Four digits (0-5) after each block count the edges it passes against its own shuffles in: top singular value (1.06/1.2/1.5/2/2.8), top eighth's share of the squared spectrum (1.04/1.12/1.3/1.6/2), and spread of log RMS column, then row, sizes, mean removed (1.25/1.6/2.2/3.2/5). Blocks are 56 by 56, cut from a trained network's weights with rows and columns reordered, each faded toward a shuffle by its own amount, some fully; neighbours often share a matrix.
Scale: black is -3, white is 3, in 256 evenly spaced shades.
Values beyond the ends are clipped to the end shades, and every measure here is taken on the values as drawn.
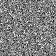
0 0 0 0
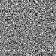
3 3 1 2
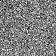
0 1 0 0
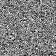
0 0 0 0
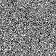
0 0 0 0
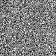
2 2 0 1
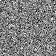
0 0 0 0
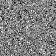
2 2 0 1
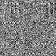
3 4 1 2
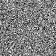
2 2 0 1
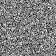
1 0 0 0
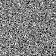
1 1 0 0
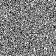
0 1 0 0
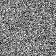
0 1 0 0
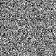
3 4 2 2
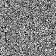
2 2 1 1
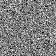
1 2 0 0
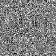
3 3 1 2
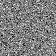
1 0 0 0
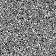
1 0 0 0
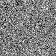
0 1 0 0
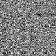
3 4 0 2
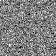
1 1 0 0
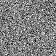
0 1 0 0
